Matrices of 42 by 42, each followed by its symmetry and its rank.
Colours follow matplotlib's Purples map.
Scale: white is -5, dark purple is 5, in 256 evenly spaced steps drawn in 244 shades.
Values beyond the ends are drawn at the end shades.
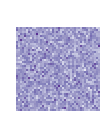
neither, full rank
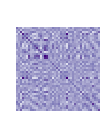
symmetric, rank five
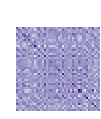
symmetric, rank five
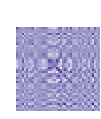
symmetric, rank three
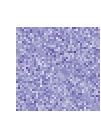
antisymmetric, full rank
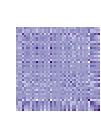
symmetric, rank three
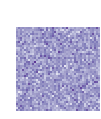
neither, full rank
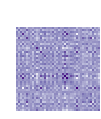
symmetric, rank three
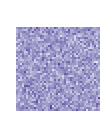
antisymmetric, full rank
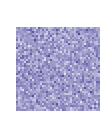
antisymmetric, full rank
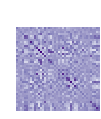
symmetric, rank five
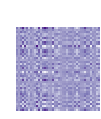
neither, rank two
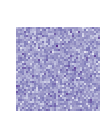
neither, full rank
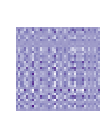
neither, rank two
